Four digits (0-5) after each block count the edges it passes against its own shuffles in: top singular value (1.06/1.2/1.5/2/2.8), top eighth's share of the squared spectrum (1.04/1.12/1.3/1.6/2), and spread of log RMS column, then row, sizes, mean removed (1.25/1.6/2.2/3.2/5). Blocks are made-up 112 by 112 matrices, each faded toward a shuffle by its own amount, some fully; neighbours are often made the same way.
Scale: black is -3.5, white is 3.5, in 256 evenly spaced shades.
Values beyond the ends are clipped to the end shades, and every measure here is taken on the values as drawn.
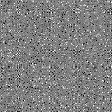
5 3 2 2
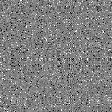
4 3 1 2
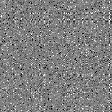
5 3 2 2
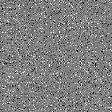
4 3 2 1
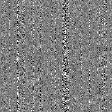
2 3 4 0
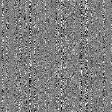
2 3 4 0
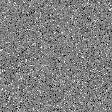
0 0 1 0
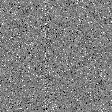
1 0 1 0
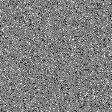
0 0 1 0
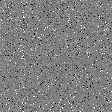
2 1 0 0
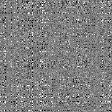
2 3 4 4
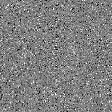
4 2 1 1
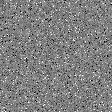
0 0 0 0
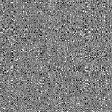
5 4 2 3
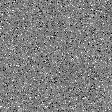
0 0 0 0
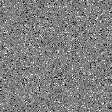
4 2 1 1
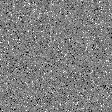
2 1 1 0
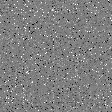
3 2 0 0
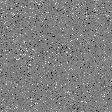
2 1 0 0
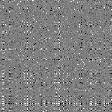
5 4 3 3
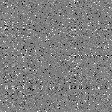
4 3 2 2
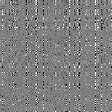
5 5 4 3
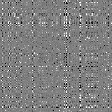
5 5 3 3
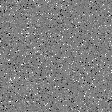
3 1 0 0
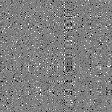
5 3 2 2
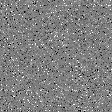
3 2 0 1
